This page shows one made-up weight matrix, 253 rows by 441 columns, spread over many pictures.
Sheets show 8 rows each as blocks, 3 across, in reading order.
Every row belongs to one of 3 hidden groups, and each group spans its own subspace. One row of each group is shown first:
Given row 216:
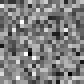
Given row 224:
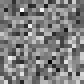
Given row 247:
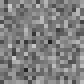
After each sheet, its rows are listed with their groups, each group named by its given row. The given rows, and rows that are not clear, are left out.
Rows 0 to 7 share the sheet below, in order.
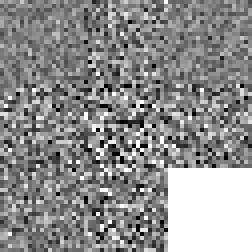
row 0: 216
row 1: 247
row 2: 224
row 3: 247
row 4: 216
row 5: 247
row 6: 247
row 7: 216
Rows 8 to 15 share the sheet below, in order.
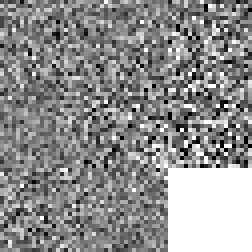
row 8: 216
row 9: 216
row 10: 224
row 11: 224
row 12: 224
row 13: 216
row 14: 224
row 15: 247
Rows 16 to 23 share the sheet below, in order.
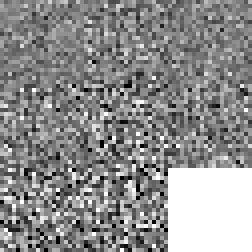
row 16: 224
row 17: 247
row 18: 247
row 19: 247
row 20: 216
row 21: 247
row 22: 247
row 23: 247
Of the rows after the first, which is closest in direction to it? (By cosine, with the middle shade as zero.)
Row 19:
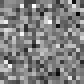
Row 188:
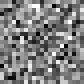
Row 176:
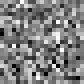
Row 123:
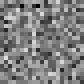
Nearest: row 176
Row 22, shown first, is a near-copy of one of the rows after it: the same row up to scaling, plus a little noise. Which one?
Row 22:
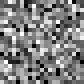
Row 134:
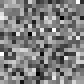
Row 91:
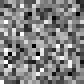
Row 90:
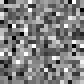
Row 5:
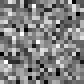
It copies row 5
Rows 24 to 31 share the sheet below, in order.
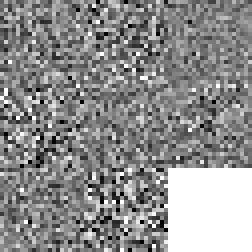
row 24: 247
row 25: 224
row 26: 216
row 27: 247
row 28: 216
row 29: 224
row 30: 216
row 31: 247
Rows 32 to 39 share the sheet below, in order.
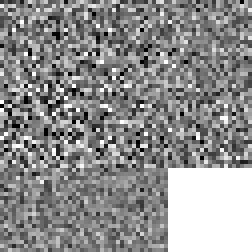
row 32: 216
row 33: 247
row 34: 247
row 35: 247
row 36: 216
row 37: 216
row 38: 247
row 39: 216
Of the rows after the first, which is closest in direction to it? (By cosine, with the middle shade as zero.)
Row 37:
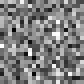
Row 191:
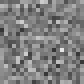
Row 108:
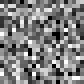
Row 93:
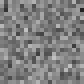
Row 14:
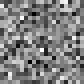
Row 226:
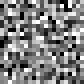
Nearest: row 226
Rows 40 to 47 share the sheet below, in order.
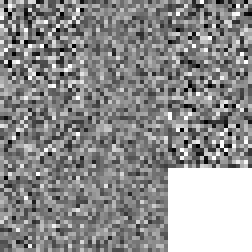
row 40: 247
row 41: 216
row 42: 224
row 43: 224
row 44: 224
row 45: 216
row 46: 247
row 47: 224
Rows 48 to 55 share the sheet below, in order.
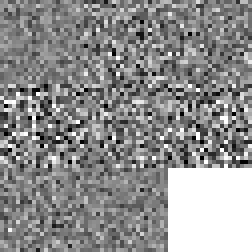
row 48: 247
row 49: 216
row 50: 247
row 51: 247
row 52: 216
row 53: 216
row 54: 247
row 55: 216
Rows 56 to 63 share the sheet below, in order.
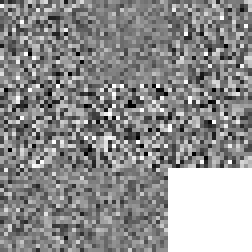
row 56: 216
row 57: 247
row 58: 247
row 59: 247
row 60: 247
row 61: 224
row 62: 247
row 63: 247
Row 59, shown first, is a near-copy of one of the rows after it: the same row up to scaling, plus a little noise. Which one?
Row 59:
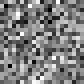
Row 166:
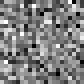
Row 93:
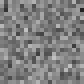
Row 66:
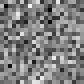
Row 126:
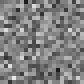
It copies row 66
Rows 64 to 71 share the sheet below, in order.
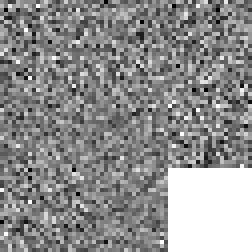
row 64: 247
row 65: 216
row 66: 247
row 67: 247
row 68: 224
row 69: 247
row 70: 247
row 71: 224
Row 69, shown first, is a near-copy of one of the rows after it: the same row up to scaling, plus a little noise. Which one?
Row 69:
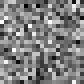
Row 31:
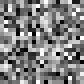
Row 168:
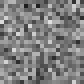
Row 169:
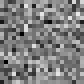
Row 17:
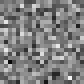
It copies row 168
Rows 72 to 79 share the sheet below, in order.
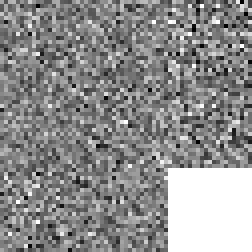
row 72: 247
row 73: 224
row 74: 247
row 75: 247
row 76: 224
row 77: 224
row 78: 247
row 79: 247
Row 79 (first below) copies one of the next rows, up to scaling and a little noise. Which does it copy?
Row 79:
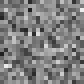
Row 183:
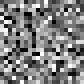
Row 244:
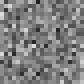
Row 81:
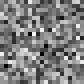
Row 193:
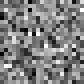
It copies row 193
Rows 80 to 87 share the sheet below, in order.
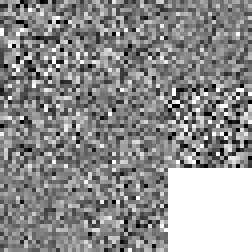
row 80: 216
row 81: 247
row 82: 224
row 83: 224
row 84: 247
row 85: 247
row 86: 224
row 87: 247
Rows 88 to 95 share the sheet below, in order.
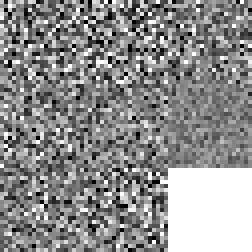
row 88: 247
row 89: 247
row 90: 247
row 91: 247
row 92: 224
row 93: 247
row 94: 224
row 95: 224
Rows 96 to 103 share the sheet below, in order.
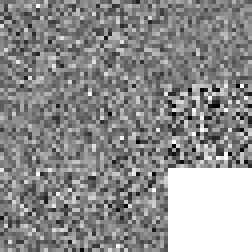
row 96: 247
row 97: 224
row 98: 216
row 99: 216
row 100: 247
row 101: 247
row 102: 224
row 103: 224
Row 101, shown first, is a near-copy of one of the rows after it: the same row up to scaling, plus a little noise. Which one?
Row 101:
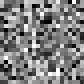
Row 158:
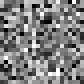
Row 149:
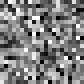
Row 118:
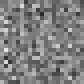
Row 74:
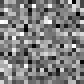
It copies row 158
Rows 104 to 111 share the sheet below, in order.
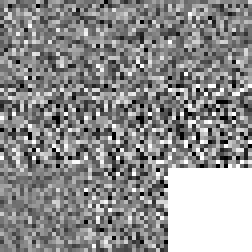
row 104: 247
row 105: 216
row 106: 224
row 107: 216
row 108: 216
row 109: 216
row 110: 216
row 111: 247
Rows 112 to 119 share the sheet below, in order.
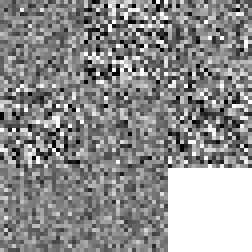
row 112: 224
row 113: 247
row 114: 224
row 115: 216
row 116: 224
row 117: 224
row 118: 247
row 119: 247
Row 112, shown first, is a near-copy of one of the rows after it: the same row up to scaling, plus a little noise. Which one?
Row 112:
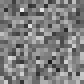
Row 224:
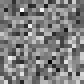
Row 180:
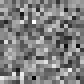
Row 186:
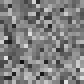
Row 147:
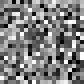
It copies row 224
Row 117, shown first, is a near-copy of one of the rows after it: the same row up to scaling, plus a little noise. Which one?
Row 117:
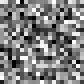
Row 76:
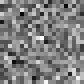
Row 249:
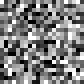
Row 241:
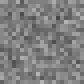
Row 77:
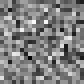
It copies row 241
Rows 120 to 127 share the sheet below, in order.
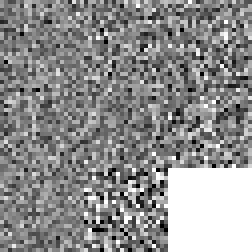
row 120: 247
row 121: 224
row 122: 216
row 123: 247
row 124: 224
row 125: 224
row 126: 247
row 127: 247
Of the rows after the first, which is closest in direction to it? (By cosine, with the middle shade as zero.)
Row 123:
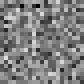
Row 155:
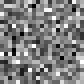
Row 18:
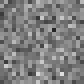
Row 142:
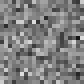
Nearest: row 18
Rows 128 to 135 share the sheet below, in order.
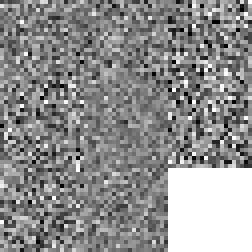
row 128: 216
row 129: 224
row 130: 247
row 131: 224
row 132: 224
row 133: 224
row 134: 247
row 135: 224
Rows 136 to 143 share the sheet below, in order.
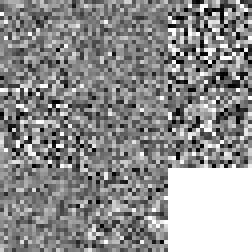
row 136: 224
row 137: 216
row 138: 247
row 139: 216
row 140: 247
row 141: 224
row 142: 224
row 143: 224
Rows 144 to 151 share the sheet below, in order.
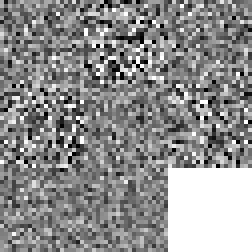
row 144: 247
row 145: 216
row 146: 224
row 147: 224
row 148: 216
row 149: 247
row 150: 224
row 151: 247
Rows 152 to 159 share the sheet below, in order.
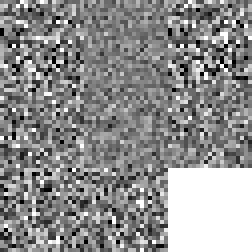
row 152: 216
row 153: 224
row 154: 216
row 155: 247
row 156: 224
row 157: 247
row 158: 247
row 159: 216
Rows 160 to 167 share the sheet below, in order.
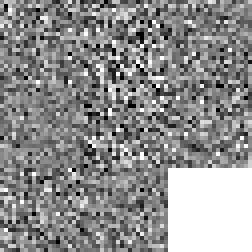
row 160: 247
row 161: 216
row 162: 216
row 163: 247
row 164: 247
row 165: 224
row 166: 247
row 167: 216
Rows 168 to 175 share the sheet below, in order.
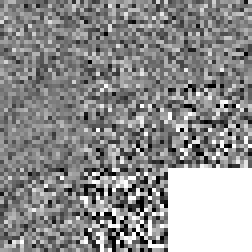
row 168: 247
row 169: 247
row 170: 247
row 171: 224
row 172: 216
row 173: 216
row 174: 224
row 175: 216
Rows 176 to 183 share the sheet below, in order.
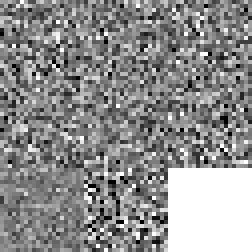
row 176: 216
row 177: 224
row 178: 247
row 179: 224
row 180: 224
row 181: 216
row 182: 216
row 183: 247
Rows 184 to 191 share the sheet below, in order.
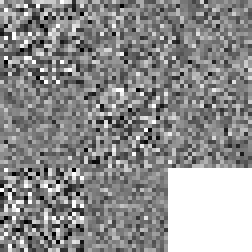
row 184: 224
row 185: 247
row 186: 224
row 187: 224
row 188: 224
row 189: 224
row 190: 247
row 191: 216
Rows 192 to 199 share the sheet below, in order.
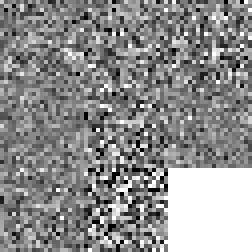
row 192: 224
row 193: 247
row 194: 247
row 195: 224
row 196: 216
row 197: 247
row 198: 216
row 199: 224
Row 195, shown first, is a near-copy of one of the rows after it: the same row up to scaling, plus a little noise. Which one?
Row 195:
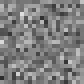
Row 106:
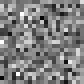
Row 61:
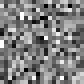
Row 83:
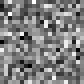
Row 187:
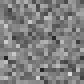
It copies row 106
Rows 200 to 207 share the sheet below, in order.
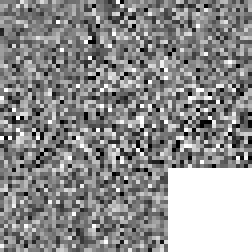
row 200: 216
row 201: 224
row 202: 247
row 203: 247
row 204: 216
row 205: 224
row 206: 224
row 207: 224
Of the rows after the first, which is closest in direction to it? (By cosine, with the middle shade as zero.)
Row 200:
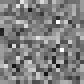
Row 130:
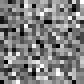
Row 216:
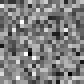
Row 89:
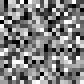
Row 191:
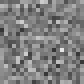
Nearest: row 191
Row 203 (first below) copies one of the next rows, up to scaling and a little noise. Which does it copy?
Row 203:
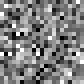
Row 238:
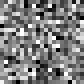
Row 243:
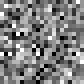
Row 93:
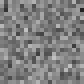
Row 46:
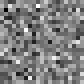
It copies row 243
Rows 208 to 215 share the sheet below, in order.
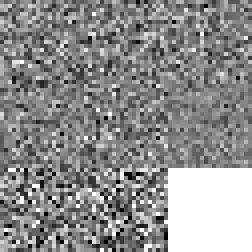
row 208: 224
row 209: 224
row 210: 247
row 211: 216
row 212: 247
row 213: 216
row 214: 247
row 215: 224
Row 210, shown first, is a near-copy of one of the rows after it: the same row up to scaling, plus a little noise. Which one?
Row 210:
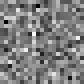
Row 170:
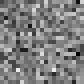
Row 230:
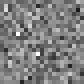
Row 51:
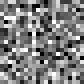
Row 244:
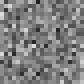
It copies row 51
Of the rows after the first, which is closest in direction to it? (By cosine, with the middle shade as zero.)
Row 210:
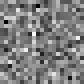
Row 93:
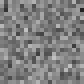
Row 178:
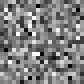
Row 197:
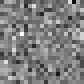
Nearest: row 178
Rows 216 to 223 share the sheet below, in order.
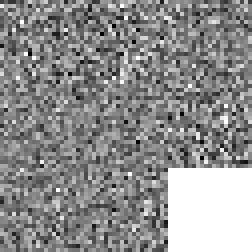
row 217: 247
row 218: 247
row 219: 224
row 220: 224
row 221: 216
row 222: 216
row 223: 224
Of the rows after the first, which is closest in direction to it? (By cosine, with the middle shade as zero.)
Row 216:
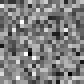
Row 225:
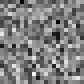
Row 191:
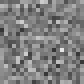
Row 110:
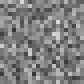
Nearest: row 225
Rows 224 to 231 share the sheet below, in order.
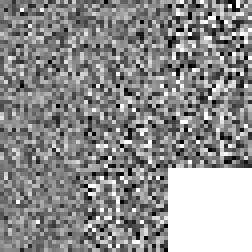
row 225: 216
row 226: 224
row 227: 216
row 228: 224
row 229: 224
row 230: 247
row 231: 247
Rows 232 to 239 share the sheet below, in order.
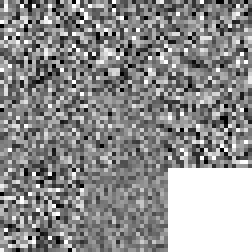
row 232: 247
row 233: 247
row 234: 224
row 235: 247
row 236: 247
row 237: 216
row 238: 247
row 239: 216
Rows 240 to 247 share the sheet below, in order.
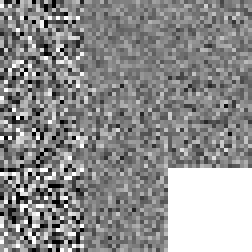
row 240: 224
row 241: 224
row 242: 224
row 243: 247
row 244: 247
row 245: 216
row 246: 216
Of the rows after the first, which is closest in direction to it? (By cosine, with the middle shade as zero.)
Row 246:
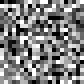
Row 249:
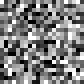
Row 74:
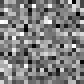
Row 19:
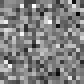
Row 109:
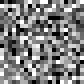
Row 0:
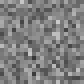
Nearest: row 109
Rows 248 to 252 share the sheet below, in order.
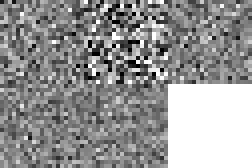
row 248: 224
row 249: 224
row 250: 224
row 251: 216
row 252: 224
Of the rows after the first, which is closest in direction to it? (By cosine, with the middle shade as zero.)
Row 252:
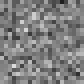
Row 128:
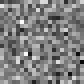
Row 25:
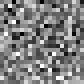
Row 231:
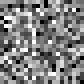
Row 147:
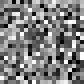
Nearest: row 25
